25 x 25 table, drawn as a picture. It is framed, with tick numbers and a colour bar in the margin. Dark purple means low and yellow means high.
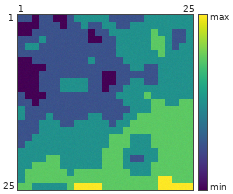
There is an overall slope up to the bottom right. The texture is blotchy. There are no regular stripes. The bottom right is the ninth with the highest average. The halves do not mirror each other.
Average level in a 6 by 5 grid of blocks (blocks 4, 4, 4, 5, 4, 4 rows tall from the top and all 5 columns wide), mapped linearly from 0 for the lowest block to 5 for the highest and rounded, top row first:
1 1 1 3 2 / 1 1 1 3 3 / 0 2 1 2 3 / 1 2 2 4 4 / 3 3 4 3 4 / 4 4 4 4 5
